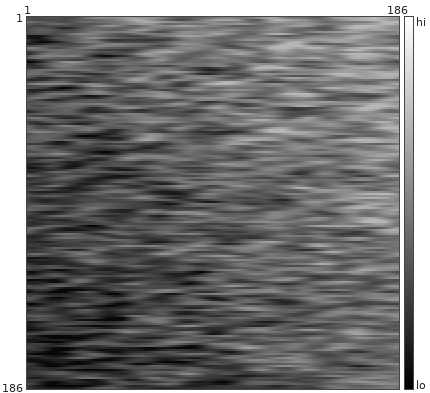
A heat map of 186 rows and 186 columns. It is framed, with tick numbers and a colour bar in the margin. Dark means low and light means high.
The top right is the ninth with the highest average. The grain runs across in streaks. The halves do not mirror each other. The values follow a bell shape. On average the colour sits 40% of the way up the scale. The field climbs toward the top right. The ninth with the lowest average is the bottom left.
